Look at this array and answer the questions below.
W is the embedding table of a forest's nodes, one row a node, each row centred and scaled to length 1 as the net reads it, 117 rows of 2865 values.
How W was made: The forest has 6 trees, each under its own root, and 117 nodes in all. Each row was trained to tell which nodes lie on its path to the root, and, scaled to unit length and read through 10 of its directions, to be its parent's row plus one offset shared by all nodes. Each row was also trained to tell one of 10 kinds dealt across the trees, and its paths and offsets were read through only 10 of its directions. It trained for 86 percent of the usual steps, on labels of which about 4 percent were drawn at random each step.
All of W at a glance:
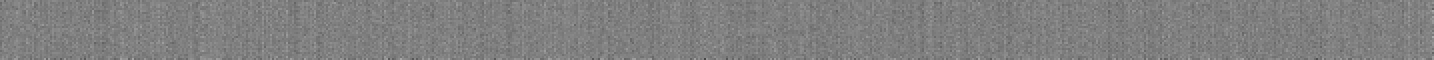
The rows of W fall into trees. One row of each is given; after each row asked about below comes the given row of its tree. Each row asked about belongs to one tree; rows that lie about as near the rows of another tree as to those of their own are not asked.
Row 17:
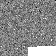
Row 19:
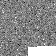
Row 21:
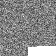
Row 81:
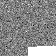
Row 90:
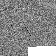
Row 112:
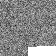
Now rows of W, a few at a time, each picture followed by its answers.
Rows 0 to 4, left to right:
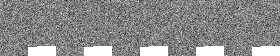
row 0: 112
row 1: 17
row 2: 112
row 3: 81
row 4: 90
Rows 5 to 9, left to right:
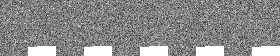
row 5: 19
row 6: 19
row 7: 112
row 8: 21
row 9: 81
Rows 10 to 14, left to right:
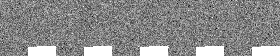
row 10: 21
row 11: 90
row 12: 19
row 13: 19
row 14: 81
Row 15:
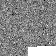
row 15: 17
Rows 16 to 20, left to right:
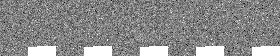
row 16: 81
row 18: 17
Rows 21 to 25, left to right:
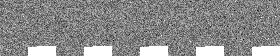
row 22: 81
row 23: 81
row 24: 90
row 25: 19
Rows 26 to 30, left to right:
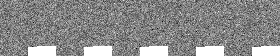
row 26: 112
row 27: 21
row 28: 17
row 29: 112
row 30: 112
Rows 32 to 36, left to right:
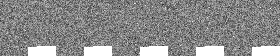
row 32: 21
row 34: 81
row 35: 21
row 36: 81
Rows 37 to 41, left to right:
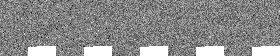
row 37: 81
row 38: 17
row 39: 21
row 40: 112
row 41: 112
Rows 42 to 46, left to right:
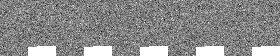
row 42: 19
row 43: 90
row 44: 17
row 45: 21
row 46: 17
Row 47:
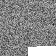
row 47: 90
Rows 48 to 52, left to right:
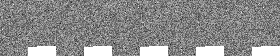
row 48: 17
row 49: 90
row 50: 81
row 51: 81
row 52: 19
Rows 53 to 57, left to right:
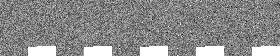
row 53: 21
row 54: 17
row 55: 19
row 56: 17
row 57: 81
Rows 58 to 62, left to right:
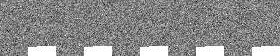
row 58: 17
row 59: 81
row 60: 17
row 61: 112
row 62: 17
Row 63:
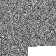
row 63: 81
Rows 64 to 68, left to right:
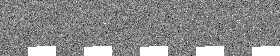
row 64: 90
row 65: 19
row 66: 17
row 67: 81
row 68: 21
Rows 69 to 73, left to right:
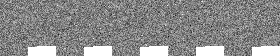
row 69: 21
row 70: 17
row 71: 17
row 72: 21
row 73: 90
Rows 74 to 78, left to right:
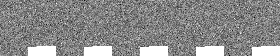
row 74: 90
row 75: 81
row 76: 17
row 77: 90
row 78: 21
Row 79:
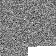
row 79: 81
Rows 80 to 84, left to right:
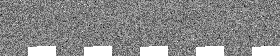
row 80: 112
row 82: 19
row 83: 17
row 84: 19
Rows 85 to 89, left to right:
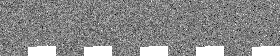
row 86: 19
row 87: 19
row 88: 21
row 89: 21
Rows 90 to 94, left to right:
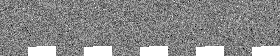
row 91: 17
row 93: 21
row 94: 19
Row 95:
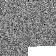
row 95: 19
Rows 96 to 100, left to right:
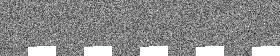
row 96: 90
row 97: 21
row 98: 81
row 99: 17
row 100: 90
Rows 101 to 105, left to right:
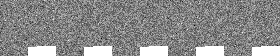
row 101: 21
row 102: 19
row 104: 19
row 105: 17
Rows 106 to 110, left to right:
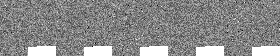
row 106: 81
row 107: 17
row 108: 17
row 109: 112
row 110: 19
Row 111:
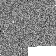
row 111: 21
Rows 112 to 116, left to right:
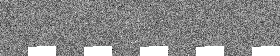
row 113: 19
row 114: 90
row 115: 112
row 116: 21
